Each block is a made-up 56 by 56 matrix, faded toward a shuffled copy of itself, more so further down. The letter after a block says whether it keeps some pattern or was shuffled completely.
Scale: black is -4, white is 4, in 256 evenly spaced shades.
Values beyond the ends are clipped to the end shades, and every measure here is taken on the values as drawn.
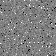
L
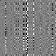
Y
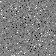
L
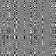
Y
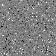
L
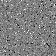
L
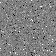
L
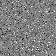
L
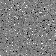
L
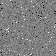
L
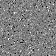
L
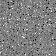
L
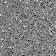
L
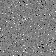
L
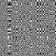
Y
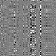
Y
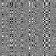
Y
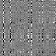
Y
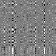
Y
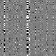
Y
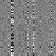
Y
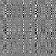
Y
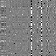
Y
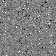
L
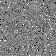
L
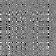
Y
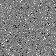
L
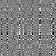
Y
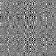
Y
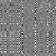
Y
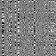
Y
